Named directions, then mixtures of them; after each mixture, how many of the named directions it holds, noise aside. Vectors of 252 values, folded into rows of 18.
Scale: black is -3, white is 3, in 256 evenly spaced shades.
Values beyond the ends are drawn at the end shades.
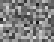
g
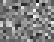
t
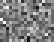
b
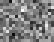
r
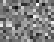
one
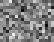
one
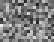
one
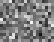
two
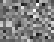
one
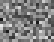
one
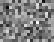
two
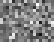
three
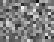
two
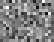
three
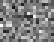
two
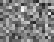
two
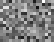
two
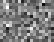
three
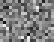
one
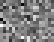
three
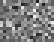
one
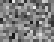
two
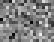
two
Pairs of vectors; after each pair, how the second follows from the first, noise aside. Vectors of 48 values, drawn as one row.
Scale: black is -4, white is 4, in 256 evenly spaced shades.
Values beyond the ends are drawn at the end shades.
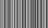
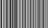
reversed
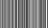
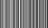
wrapped around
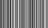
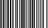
scaled up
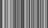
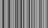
sign-scrambled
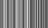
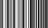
scaled up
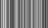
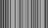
sign-scrambled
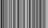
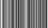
sign-scrambled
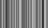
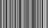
sign-scrambled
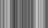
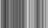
wrapped around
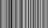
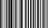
scaled up
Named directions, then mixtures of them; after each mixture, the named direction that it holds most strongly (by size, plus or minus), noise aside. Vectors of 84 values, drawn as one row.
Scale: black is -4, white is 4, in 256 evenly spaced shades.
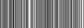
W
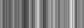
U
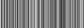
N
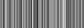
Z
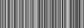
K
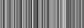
Z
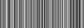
K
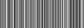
K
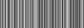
K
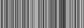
N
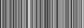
W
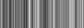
U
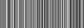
K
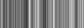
U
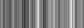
U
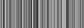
Z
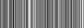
W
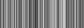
N
